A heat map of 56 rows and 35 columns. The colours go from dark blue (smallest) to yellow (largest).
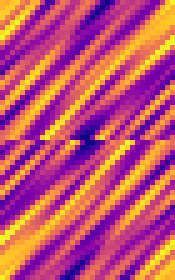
Symmetry: a half turn. Average level on the scale: 50%. Odd rows or columns: none. Slope: none. Grain: diagonal, up to the right.
